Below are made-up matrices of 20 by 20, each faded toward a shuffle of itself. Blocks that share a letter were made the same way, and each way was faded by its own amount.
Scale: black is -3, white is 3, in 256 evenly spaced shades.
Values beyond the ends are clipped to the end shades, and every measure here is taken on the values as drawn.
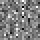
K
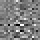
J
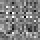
J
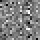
K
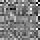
J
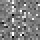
K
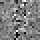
K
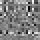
J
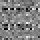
J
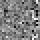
K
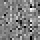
K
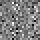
K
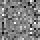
K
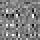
J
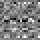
J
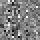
K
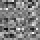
J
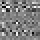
J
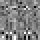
J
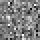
K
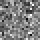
K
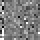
K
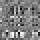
J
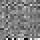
J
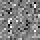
K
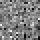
K
